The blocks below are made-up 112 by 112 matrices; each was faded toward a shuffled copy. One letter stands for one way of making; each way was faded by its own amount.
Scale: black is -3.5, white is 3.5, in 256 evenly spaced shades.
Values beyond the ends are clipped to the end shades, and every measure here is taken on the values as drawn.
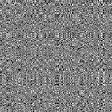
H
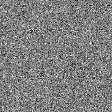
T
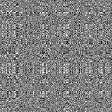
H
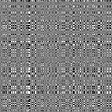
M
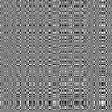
M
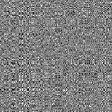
H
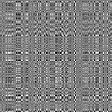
M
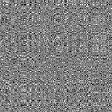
H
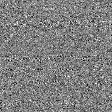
T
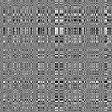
M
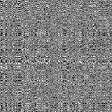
H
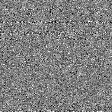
T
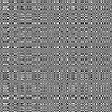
M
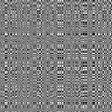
M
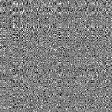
H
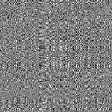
H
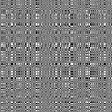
M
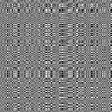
M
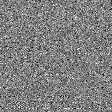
T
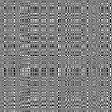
M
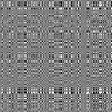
M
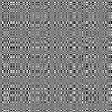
M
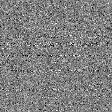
T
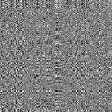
H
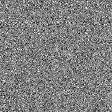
T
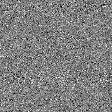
T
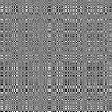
M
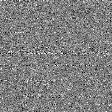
T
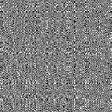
H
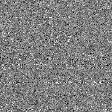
T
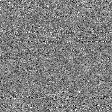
T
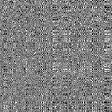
H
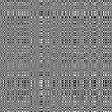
M
